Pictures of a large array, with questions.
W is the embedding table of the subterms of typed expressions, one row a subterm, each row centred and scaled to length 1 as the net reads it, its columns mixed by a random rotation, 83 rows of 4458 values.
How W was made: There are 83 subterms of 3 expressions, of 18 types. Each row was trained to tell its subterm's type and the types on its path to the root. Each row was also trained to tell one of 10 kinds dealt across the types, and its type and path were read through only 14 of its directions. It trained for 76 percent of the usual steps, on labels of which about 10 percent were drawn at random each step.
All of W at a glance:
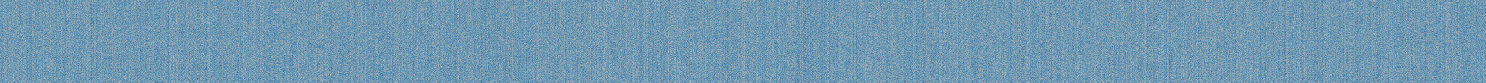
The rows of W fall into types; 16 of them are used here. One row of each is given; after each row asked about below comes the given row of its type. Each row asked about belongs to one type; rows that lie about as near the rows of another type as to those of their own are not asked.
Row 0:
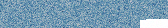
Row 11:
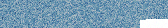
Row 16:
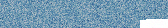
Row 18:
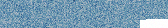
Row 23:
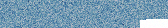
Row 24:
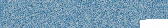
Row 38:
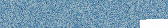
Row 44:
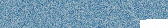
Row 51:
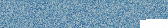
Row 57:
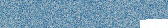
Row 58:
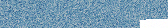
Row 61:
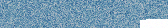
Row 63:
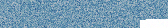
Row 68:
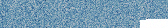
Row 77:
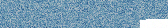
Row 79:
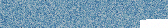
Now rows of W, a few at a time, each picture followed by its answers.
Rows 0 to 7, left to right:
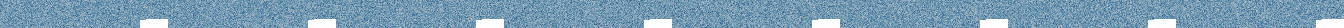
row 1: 0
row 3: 16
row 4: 23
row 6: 63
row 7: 16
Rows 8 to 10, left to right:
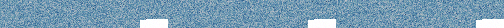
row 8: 23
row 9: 18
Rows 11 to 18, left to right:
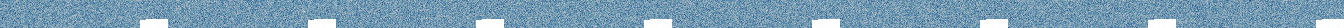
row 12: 24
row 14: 63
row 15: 38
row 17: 79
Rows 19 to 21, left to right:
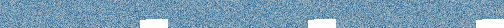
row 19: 38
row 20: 79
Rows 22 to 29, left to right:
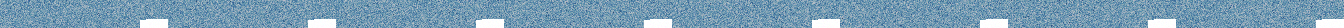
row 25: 77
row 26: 0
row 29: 16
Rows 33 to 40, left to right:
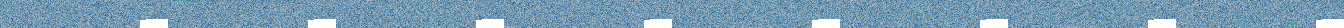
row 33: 0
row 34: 51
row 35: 63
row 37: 79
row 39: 11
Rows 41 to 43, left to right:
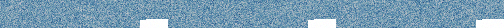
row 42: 51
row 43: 24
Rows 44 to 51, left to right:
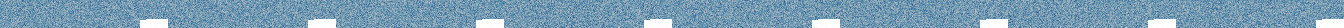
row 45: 11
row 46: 0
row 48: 18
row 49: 61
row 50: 68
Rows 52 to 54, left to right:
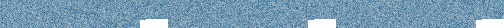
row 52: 11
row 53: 44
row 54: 79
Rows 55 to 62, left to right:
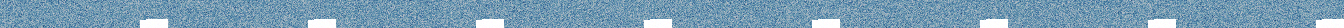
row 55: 61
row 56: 23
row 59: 61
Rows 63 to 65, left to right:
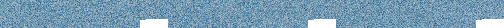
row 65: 57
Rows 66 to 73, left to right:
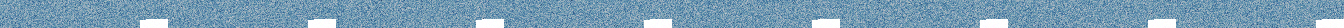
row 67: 16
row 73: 58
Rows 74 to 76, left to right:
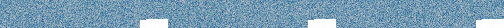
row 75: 68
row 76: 57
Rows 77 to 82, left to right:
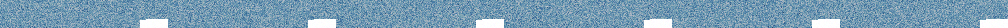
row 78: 38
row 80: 51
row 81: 61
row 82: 51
